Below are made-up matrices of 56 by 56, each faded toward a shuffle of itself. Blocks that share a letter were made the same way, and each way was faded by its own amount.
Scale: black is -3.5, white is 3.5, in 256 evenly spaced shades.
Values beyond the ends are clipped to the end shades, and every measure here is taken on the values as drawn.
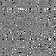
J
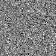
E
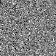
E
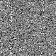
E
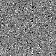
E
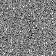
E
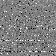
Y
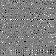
J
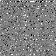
Y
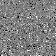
Y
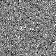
E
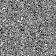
E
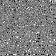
Y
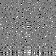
J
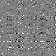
J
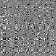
J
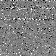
Y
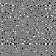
J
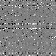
J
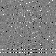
J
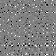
J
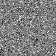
E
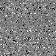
Y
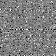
Y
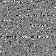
Y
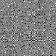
J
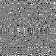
J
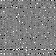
J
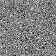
E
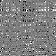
J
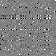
J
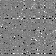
J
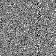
E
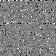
Y
